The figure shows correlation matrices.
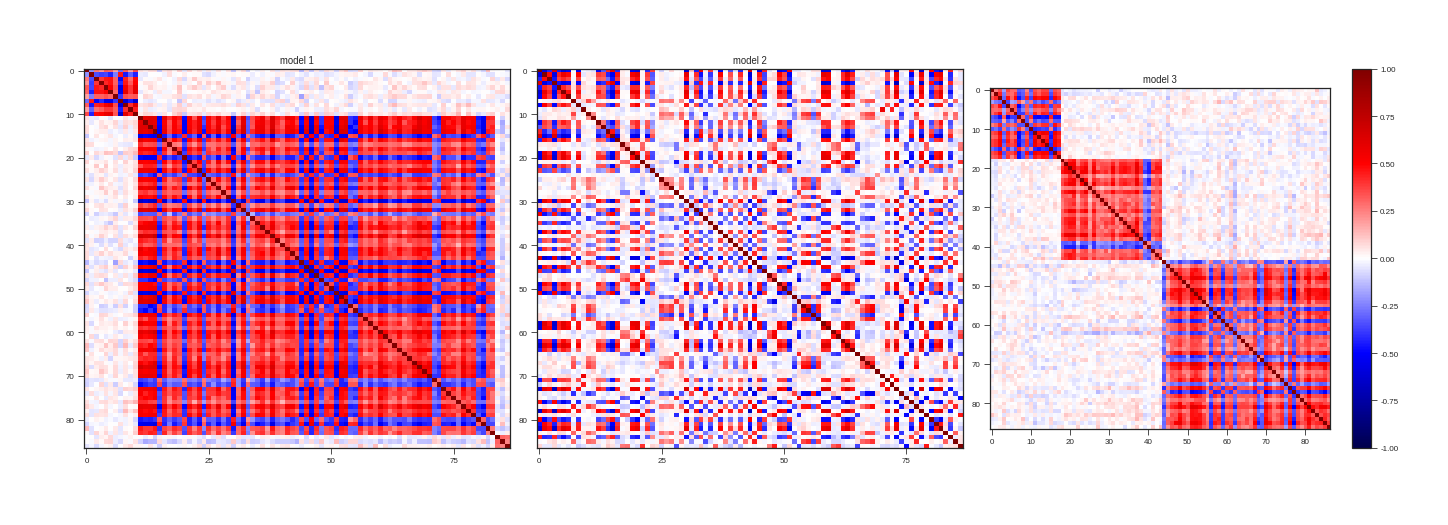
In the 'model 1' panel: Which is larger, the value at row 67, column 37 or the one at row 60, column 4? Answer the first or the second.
the first
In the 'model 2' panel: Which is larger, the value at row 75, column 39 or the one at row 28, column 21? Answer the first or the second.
the first
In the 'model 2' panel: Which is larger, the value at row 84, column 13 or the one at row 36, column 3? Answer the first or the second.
the second
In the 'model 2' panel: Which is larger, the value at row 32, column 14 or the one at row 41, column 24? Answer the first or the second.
the second
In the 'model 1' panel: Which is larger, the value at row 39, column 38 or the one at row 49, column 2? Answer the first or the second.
the first
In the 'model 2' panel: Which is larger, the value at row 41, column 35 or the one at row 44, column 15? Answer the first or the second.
the second
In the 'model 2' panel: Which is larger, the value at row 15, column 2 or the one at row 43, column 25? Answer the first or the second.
the second
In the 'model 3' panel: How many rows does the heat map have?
87
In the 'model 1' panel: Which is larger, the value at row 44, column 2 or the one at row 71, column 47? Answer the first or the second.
the first
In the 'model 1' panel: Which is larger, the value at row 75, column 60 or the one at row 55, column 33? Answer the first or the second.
the first
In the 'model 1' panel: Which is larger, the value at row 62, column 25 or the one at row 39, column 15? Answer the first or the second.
the first
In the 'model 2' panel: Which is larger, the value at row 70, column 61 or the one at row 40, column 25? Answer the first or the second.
the first
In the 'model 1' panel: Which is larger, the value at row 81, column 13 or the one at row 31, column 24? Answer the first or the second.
the second
